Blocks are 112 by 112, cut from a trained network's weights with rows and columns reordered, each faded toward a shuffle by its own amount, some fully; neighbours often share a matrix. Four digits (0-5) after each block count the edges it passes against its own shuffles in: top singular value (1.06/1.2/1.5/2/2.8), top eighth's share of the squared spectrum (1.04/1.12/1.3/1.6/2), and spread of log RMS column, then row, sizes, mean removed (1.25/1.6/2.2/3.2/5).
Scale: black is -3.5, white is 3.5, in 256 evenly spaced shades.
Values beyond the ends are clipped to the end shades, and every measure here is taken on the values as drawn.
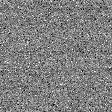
1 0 0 0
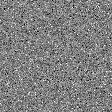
0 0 0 0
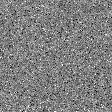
0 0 0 0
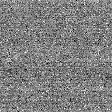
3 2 1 0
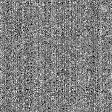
3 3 0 2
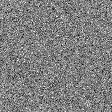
0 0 0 0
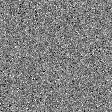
0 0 0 0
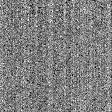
3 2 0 2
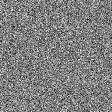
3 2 0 0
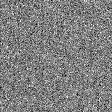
0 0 0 0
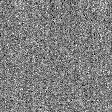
2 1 0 0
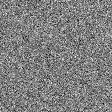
1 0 0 0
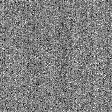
2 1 0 1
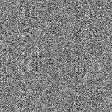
3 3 2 1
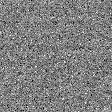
1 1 0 0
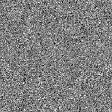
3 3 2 2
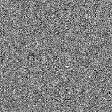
3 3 2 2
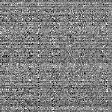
4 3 3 2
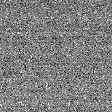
2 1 1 0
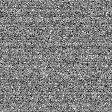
3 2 1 0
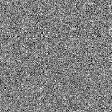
3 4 2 2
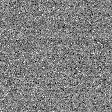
1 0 0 0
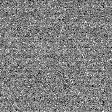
2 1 1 0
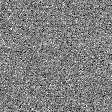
1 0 0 0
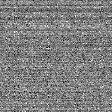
4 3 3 1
